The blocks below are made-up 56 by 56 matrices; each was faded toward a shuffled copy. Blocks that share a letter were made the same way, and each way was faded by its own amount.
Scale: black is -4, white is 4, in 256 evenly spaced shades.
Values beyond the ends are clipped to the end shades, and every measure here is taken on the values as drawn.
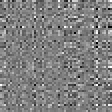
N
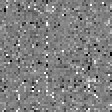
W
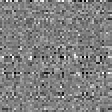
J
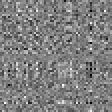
J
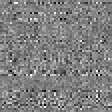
J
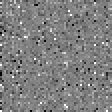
W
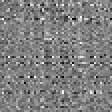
J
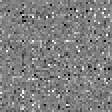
W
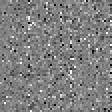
W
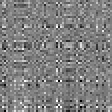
N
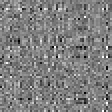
J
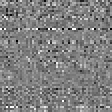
J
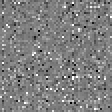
W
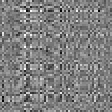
N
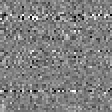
J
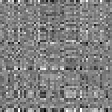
N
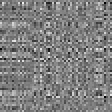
N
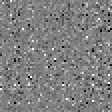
W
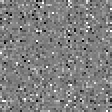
W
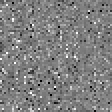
W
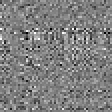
J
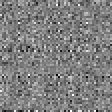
J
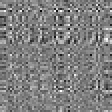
N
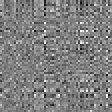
N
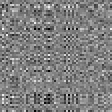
N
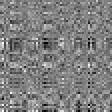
N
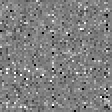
W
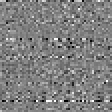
J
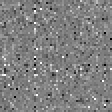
W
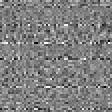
J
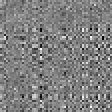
N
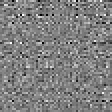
J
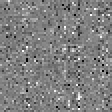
W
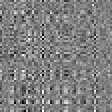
N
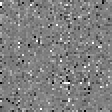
W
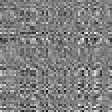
N
